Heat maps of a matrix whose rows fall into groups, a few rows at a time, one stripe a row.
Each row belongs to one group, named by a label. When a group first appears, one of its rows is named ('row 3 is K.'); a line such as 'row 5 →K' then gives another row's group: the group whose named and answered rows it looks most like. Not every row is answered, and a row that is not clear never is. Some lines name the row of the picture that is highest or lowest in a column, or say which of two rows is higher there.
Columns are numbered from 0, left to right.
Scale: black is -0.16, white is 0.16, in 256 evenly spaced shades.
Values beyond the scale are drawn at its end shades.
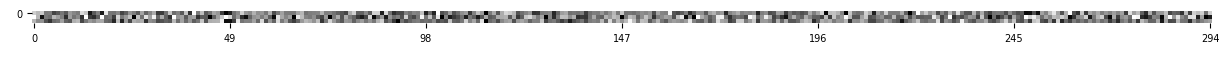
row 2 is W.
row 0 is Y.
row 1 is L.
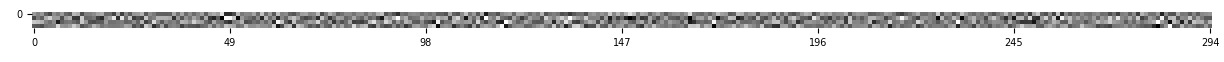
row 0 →W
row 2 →Y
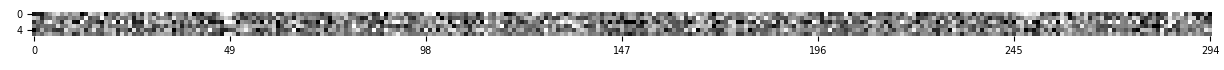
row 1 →L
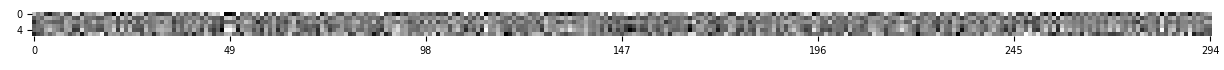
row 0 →W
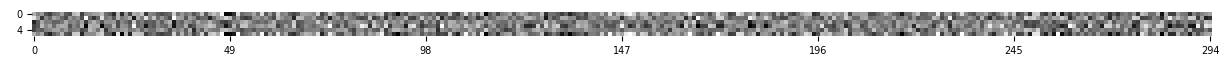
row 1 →L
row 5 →W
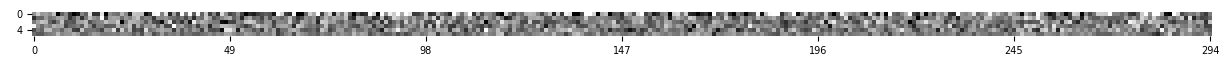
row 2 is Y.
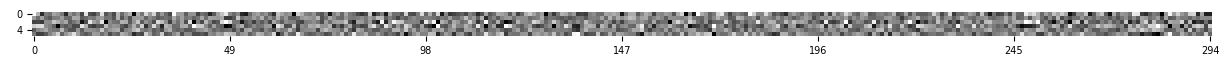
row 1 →W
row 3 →Y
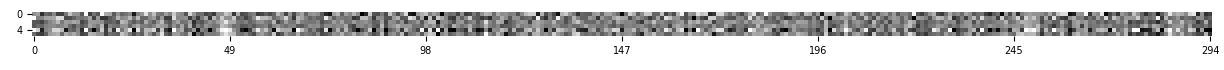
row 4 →L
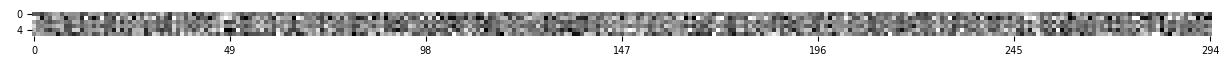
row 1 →L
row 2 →W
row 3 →L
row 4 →W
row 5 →Y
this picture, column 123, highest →1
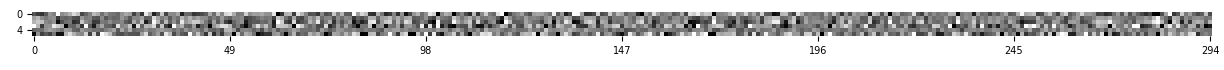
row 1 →Y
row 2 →Y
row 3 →L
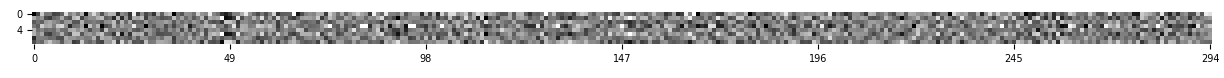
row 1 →W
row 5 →W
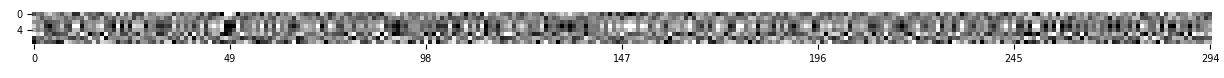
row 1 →L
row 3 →W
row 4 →W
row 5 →Y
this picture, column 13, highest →1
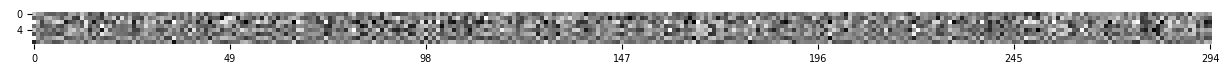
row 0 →Y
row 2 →L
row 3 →L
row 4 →Y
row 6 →L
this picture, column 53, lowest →2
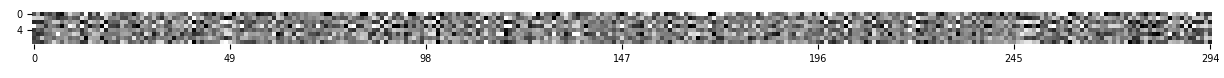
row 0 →L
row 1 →Y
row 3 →Y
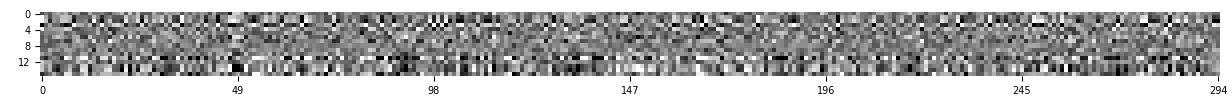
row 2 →L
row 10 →W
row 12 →Y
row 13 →W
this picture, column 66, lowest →3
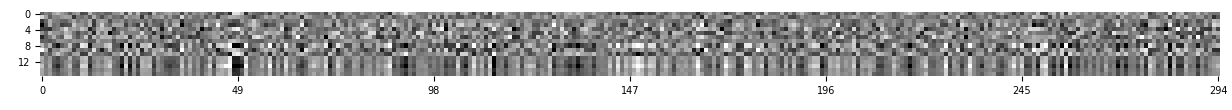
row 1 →L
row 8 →W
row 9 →L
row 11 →W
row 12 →W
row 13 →W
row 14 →W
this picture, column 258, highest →6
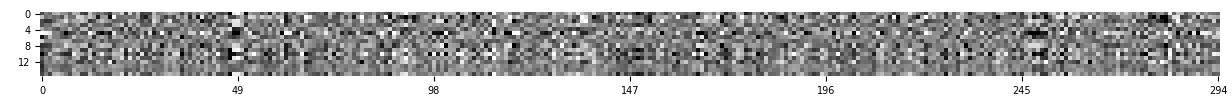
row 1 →Y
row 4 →W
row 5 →Y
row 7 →L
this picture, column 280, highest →12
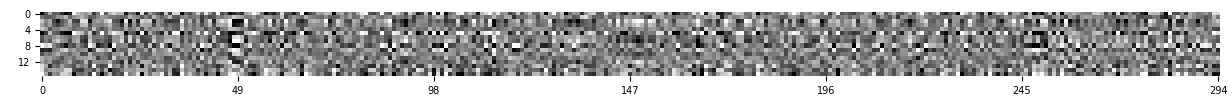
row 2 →W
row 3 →W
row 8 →Y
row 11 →Y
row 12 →W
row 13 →L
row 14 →L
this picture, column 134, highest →7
